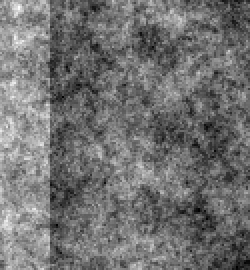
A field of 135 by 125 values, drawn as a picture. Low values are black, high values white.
The left part is higher, up to a seam about 20% of the way across. The histogram is bell-shaped. The texture is blotchy.
